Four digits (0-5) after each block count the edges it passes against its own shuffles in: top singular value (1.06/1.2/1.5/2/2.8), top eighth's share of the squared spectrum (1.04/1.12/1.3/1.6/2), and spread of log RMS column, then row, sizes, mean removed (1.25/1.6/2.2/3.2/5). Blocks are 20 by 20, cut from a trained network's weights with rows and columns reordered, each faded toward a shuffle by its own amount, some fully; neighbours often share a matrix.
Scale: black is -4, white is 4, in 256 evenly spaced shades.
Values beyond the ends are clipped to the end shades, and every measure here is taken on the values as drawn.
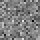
0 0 0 0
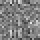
3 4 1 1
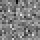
0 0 0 0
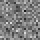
2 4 2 0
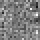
2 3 1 0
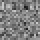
3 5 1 2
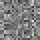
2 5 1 0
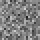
1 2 0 0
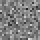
0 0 0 0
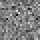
0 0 0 0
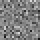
2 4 1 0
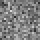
0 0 0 0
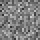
0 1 0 0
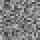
2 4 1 0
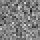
0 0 0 0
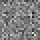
2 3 1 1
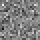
1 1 0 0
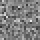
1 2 1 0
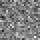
0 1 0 0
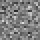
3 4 1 1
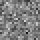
1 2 0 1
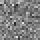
1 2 0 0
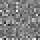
3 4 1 2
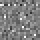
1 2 0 1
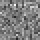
1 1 0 0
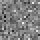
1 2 0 0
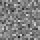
0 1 0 1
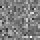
2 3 1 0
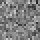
2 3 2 0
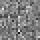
2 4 0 0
